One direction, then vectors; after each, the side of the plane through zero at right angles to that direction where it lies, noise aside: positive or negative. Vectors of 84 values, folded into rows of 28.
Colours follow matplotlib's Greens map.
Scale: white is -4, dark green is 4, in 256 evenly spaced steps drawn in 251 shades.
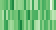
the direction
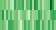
negative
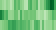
negative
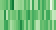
positive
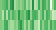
positive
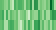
negative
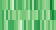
negative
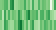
positive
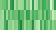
positive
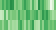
positive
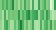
positive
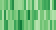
positive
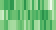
positive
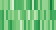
negative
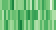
positive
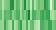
positive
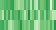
positive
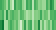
negative
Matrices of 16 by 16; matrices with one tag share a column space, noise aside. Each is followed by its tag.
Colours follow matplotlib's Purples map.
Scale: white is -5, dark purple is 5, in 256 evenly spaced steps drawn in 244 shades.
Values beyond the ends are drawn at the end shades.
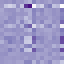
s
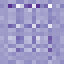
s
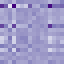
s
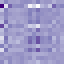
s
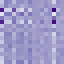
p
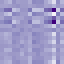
p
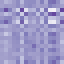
p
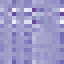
p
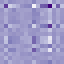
s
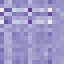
p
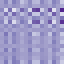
p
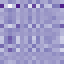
s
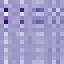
p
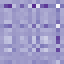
s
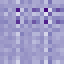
p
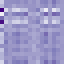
p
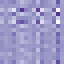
p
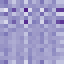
p
